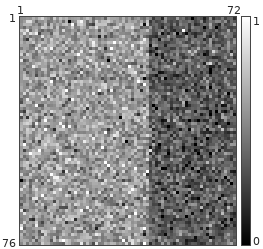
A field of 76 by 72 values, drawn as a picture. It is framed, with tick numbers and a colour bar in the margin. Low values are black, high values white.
A vertical seam about 60% of the way across splits the table, and the left part is higher. On average the colour sits 50% of the way up the scale. There are no regular stripes. The values follow a bell shape.
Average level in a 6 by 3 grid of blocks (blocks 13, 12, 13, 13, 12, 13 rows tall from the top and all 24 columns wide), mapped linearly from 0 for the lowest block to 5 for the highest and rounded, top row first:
5 4 1
5 4 0
5 4 0
5 4 0
5 4 0
5 4 0
